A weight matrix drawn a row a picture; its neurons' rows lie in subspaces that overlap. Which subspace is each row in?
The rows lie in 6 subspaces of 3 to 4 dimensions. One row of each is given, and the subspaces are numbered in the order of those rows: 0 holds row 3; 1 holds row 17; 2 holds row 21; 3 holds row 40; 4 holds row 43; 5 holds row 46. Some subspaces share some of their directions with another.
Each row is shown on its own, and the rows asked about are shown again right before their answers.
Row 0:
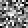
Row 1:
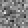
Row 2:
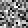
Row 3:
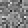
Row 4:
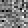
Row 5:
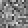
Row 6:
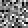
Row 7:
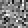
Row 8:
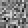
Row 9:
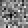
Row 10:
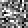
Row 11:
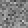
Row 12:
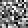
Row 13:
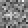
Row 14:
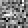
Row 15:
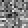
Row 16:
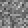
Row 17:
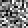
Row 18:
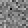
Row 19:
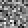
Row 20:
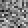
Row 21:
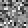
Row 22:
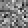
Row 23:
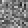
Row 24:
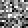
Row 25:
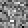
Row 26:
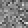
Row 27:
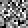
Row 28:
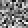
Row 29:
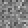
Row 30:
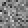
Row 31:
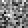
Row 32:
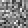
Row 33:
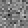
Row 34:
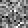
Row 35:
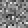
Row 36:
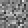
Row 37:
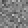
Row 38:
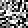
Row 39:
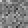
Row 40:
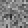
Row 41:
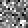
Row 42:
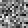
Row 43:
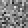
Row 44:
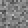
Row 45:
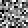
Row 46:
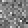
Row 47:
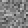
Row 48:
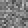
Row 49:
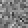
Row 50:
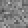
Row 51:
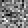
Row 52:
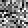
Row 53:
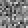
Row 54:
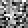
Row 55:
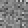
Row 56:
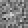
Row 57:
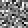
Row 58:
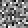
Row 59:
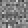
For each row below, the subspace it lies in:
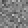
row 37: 0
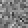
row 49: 5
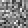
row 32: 2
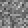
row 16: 2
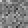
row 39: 0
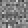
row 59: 4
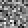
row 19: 2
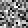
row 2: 1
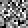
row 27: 1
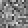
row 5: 4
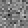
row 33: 0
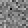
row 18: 1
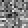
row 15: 1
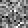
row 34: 0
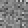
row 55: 2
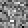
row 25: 2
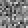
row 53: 0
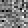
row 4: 1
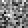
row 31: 4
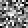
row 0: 2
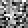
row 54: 4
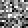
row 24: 1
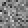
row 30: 2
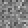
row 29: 2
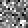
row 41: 0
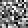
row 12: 4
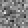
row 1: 2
